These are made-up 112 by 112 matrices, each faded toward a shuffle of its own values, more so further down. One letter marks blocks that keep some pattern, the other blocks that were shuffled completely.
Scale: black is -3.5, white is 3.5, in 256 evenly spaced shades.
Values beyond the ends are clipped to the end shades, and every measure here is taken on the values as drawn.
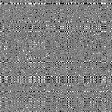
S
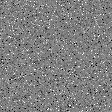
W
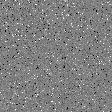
W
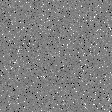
W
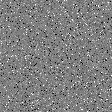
W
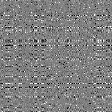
S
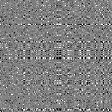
S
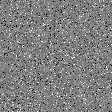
W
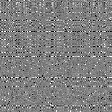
S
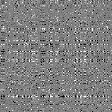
S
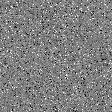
W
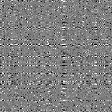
S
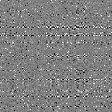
S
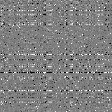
S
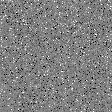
W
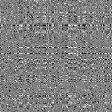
S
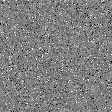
W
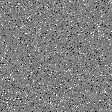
W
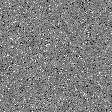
W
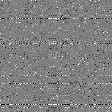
S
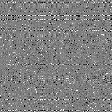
S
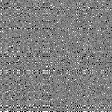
S
